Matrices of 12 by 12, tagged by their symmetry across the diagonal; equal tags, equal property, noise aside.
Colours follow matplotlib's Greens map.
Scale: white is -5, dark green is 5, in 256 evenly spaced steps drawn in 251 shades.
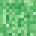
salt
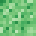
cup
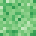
cup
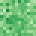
salt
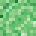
cup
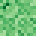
cup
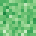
salt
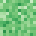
salt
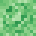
cup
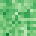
salt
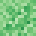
cup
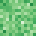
cup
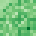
cup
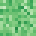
salt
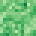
salt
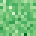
salt
